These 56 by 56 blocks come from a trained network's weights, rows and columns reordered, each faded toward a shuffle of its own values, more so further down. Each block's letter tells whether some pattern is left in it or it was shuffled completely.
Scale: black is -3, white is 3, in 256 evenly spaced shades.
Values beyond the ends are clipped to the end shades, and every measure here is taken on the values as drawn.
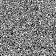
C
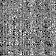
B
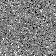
C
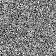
C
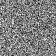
C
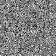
B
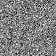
C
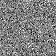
C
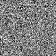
B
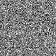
B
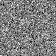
C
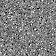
C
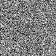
B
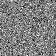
C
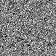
C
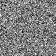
B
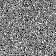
C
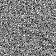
C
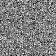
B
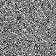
B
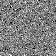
C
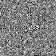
B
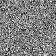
B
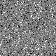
C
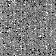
B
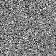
B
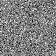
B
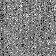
B
